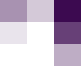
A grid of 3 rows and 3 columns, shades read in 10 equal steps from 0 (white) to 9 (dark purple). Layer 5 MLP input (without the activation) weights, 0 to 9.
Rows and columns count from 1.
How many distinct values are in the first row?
3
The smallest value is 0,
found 3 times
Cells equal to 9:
1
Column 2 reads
2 0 0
